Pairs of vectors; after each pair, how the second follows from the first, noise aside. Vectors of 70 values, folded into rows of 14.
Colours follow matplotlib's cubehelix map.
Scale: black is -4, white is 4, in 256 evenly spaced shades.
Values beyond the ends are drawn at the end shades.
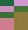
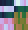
scaled up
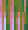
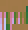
partly zeroed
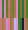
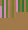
partly zeroed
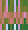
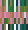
scaled up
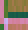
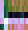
scaled up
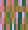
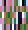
scaled up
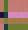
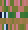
sign-scrambled
